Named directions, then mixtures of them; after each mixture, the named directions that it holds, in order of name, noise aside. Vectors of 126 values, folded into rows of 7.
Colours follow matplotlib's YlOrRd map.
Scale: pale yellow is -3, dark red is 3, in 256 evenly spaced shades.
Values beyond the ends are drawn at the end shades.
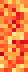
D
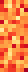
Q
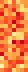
D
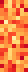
Q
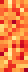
D, Q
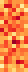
D, Q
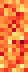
D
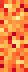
D, Q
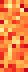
Q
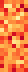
D, Q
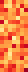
Q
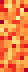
Q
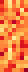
D, Q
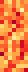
D, Q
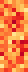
D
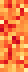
Q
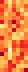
D, Q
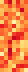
D, Q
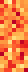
D, Q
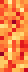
D, Q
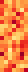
D, Q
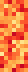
D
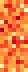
D, Q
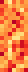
D, Q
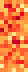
D, Q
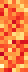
D
